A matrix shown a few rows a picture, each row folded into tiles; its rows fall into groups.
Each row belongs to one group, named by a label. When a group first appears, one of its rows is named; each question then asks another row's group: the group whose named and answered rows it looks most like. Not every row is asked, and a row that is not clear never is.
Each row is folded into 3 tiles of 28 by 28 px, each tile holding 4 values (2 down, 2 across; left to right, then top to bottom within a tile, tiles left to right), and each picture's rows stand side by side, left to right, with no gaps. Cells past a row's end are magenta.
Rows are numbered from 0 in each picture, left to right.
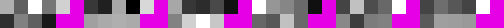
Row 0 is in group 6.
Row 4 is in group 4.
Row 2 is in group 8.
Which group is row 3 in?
8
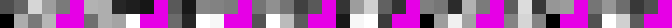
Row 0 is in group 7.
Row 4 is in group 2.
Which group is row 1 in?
8
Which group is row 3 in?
2
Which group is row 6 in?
2
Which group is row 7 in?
2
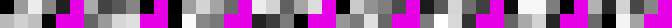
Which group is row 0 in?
2
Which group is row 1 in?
8
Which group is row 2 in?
7
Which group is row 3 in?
6
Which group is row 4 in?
2
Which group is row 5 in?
2
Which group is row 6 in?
2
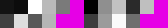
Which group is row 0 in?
7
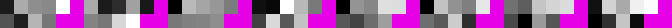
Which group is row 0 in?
4
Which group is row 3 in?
7
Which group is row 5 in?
4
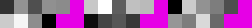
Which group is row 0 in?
2
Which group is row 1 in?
6
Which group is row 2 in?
2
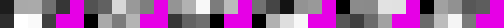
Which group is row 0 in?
2
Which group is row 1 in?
7
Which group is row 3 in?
8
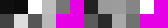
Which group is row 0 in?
7
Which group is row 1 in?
4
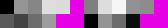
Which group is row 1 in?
6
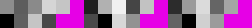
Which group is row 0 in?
6
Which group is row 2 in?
4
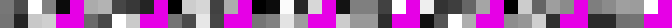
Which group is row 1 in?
8
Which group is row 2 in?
4
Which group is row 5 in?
8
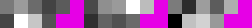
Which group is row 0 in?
2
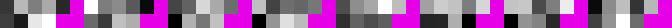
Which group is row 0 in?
8
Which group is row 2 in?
7
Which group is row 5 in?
6
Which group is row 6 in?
6
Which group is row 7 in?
4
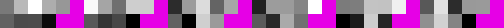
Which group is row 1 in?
6
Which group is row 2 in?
4
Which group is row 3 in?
4
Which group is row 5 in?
2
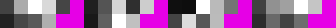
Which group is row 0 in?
7
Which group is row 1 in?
4
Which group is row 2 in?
7
